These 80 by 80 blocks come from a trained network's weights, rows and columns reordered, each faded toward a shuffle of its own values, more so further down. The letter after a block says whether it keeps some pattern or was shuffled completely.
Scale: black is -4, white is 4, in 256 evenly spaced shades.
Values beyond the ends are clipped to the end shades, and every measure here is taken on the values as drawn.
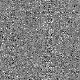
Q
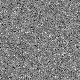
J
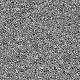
Q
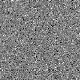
Q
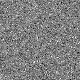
J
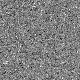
J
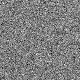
J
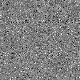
Q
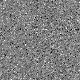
Q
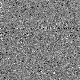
Q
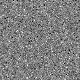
J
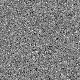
J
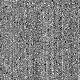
Q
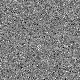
J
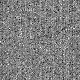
Q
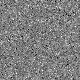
J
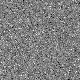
J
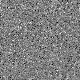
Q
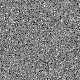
Q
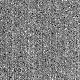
Q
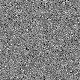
J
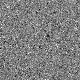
J
